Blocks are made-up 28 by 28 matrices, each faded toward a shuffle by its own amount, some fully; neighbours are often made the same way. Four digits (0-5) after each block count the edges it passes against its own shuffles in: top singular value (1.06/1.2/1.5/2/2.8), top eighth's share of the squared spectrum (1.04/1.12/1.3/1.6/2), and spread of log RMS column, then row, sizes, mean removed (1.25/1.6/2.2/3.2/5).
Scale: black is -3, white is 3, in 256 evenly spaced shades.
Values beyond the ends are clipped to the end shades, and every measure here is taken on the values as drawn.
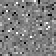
0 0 0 0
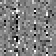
2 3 3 0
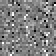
1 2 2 0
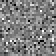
0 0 0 1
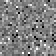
0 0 0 0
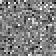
0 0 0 1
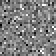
1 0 0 0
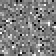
0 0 1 0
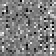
1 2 2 0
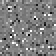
0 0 0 0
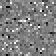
0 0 0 0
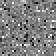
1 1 1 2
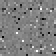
1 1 0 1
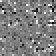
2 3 2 2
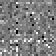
2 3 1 1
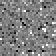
0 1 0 0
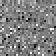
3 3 0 1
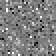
0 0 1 0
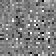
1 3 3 2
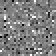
1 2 1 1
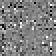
2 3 2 1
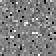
0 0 0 0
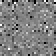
2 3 2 2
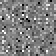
1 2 1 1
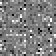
1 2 2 1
